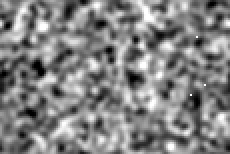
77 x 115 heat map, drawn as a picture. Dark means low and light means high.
Grain: blotchy. Seam: none. Mirror symmetry: none. Average level on the scale: 50%. Lone odd cells: 3, each higher than its neighbours.
